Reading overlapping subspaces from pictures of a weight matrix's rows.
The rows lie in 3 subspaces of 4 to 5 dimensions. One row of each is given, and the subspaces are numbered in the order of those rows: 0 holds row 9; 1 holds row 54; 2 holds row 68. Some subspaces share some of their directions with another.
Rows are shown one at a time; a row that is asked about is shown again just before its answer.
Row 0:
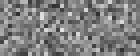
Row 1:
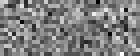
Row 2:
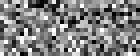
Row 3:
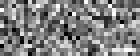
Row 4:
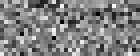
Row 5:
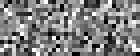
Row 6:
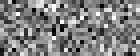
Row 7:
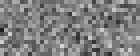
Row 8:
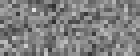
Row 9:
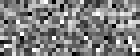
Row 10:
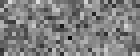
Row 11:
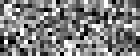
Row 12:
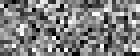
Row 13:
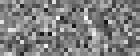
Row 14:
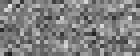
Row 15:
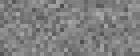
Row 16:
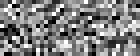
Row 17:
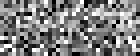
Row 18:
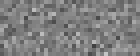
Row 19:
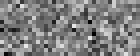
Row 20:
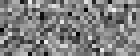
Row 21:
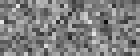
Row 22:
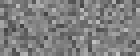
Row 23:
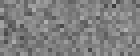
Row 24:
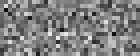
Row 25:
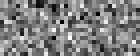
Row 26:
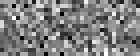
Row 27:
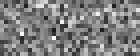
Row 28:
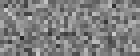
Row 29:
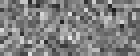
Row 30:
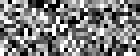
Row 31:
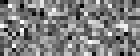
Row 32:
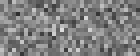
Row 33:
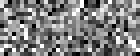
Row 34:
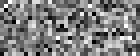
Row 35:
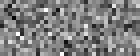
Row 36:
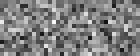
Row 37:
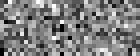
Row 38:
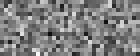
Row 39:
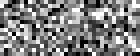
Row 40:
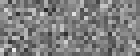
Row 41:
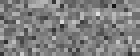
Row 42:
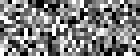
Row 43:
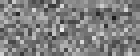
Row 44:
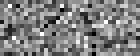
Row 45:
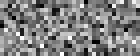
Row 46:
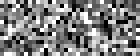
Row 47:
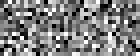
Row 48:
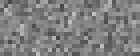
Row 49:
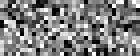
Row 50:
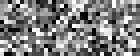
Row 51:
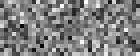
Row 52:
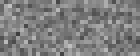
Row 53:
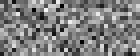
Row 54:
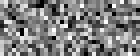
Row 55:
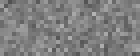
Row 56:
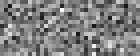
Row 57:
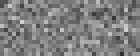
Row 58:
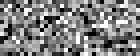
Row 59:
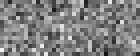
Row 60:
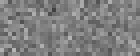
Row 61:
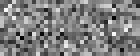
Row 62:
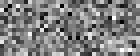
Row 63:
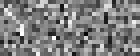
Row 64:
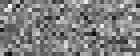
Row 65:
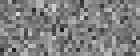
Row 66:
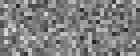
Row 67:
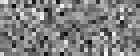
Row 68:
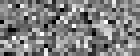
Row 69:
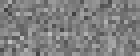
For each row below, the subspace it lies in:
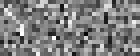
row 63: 0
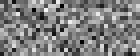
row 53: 1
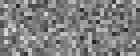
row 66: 0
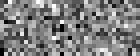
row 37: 0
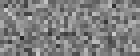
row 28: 0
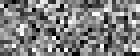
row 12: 0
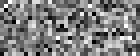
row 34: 0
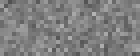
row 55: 0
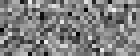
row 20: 2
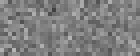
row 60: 1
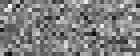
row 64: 2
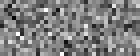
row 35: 0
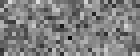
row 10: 0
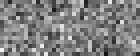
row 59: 1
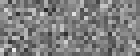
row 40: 1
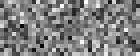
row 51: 0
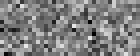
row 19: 2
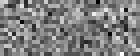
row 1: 1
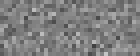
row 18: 2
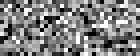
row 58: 2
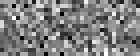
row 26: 1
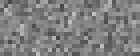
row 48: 0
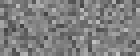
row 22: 0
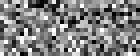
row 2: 0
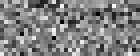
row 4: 0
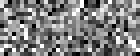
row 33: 1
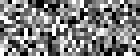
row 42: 1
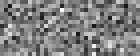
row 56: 2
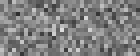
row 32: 2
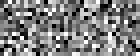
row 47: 1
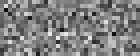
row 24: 0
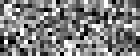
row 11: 0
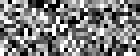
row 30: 1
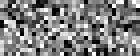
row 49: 0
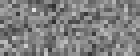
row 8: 2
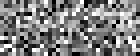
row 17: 0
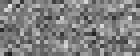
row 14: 2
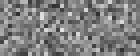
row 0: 2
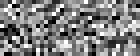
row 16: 2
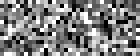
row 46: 2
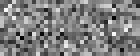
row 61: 2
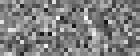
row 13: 2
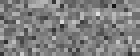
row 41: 0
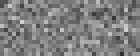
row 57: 1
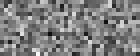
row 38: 1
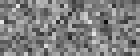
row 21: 2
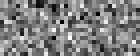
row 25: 2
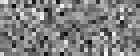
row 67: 1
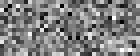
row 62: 2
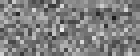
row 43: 0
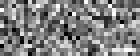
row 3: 2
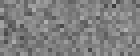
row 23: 0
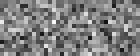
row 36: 2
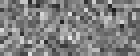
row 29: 2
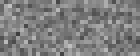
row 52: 0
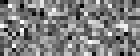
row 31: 1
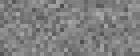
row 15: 0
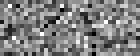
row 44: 2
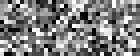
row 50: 2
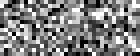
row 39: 1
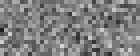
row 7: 2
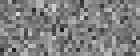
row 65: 0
